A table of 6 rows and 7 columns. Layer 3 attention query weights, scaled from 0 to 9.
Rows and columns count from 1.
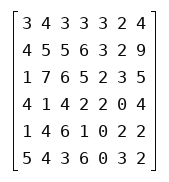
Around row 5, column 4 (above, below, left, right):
2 6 6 0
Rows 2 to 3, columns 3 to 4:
5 6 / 6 5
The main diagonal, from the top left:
3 5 6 2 0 3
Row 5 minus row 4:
-3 3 2 -1 -2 2 -2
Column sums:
18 25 27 23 10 12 26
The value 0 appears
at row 4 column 6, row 5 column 5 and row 6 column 5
